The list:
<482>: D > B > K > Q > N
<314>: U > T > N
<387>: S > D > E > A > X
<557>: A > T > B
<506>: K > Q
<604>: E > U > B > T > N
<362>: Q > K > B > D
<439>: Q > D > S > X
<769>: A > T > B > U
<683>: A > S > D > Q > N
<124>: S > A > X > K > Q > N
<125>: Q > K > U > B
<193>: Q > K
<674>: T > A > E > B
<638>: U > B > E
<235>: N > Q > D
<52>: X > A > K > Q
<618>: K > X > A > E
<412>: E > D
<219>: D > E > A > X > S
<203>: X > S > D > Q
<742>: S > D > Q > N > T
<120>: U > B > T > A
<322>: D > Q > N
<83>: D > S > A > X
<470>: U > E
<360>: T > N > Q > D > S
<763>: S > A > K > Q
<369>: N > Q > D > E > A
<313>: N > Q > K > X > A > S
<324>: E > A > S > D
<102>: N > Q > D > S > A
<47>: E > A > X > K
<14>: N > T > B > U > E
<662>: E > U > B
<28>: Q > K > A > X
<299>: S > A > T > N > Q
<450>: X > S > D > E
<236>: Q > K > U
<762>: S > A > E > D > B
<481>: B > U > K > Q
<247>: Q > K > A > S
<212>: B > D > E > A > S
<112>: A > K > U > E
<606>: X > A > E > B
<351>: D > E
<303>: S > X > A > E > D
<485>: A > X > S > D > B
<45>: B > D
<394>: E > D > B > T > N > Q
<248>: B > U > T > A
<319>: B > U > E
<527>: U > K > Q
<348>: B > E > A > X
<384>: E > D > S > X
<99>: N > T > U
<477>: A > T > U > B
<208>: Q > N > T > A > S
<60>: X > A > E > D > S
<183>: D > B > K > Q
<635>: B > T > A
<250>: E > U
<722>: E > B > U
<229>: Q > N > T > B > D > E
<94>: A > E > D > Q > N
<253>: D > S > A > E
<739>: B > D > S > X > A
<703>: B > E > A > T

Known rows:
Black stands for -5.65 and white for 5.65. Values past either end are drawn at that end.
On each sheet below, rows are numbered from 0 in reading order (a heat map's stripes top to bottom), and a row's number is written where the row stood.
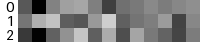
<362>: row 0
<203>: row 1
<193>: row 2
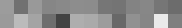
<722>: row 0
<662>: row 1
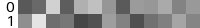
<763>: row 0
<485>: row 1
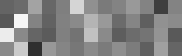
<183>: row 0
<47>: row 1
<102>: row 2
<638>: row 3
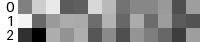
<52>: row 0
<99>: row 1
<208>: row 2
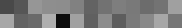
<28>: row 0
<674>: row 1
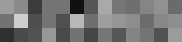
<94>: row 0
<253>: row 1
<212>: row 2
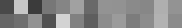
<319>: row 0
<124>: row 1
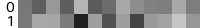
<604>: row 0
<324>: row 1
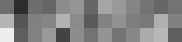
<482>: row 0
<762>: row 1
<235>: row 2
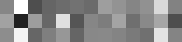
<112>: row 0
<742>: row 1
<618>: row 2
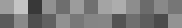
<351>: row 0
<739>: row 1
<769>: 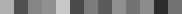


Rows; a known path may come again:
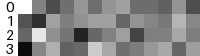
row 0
<369>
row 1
<125>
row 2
<384>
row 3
<481>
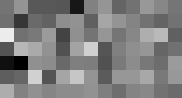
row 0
<683>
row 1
<482>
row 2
<235>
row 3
<527>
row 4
<247>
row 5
<763>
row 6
<722>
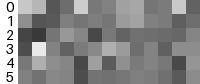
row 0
<14>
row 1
<322>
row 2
<439>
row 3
<47>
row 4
<83>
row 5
<60>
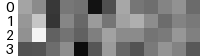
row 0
<94>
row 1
<351>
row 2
<450>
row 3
<360>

